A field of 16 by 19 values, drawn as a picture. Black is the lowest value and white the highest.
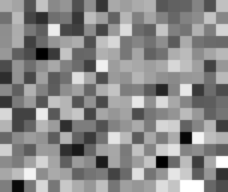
There is no overall slope. There are no regular stripes. Neither half mirrors the other. No row or column stands out.
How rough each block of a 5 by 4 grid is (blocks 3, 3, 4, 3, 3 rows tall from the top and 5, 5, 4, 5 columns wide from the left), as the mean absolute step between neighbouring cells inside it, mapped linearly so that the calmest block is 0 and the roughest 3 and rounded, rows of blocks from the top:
2 2 1 1 | 2 1 0 1 | 3 2 2 1 | 1 2 2 3 | 2 2 2 3
